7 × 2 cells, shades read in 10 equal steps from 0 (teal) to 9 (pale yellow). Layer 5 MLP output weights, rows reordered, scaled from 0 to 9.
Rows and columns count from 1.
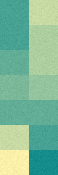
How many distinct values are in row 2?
2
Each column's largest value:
9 7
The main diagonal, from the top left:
2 6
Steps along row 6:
down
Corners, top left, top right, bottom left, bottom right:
2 7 9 0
